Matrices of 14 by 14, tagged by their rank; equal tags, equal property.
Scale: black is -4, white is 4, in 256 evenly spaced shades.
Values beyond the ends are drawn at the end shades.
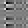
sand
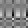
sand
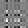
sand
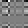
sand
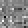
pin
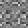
pin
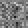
pin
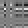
sand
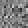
pin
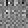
pin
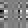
sand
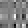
sand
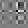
sand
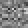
pin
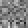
pin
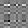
sand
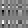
sand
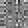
pin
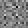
pin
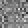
pin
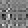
pin
